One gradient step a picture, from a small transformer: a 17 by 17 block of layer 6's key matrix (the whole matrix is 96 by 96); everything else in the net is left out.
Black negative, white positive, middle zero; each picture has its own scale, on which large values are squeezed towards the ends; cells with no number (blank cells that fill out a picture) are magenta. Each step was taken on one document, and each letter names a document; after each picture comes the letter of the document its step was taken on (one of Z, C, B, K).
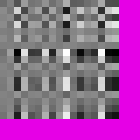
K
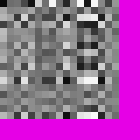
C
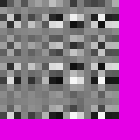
C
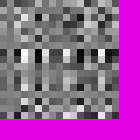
K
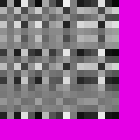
K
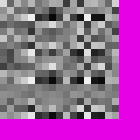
C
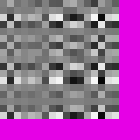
C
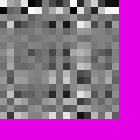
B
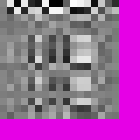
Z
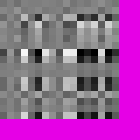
K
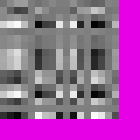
B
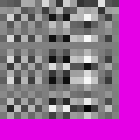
Z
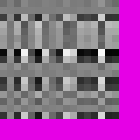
K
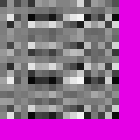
C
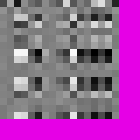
K
